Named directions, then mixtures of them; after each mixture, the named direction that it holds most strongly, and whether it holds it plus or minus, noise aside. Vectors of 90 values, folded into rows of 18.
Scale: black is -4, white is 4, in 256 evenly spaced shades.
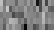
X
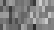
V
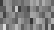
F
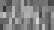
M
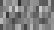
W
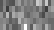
X, minus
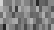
F, minus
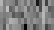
X, plus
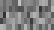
W, minus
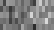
V, plus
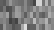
V, plus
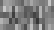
M, minus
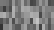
M, plus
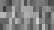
M, plus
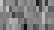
X, plus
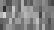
M, plus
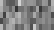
W, minus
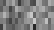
V, plus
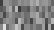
F, plus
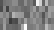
X, minus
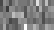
X, minus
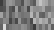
V, plus
